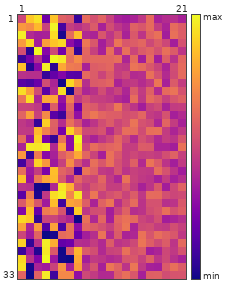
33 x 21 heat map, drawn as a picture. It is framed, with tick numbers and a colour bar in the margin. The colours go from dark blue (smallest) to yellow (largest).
Slope: none. Seam: vertical, 40% of the way across, the right part calmer. Grain: fine. Mirror symmetry: none. Average level on the scale: 50%.
